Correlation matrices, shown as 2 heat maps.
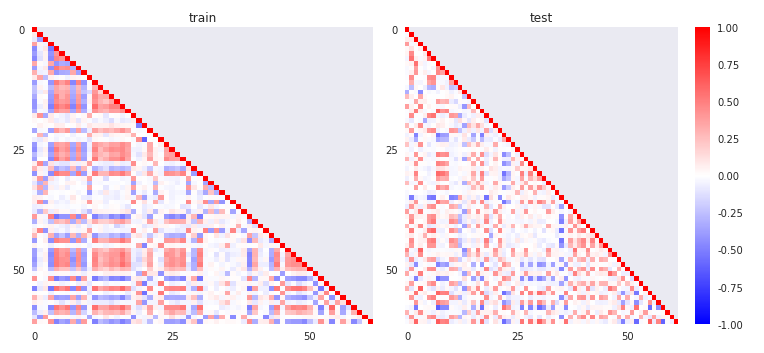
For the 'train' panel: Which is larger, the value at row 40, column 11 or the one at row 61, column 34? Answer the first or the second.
the first
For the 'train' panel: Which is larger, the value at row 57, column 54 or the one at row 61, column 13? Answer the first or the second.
the first
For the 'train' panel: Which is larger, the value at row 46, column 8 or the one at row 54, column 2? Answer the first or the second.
the first
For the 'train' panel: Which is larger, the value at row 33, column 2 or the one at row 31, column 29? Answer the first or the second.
the second
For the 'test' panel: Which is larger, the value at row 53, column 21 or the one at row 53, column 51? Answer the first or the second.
the first
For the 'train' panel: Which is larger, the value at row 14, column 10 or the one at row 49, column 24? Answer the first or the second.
the second
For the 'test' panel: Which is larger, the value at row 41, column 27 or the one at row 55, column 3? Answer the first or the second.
the first
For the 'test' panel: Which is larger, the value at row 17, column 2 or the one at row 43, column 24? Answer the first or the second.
the first
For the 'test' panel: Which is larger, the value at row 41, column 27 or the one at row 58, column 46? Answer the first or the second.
the first
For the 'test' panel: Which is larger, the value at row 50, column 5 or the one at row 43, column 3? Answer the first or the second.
the first
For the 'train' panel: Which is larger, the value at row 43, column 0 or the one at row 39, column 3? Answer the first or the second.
the second
